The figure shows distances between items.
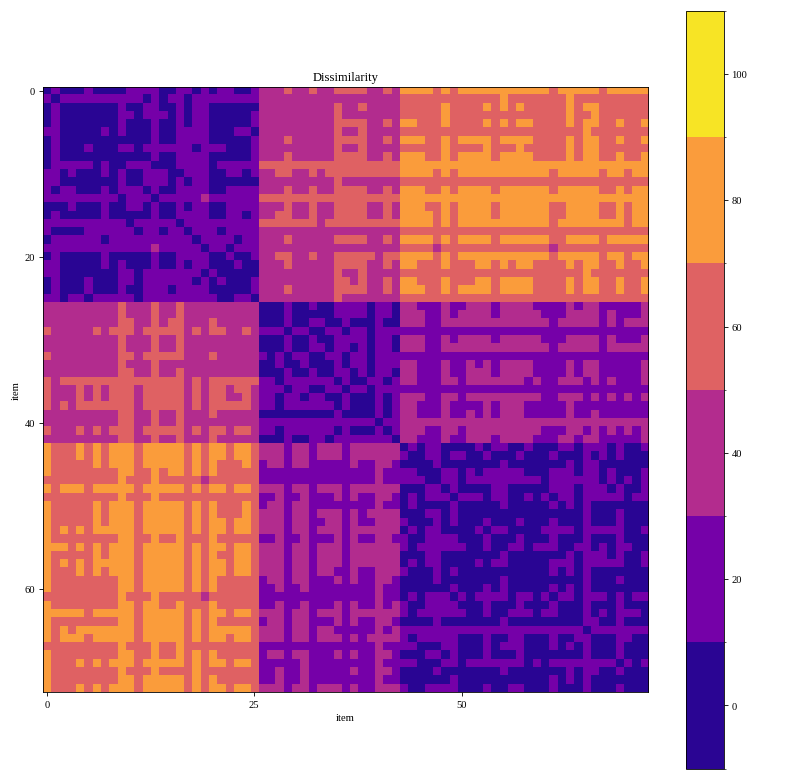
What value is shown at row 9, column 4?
20
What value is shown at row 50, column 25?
60
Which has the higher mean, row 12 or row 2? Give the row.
12
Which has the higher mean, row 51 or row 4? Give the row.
4
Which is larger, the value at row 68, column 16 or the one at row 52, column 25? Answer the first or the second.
the first
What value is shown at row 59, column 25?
60
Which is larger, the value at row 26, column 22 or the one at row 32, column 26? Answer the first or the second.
the first
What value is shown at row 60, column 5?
60
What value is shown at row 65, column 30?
40
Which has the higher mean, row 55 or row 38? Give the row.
55
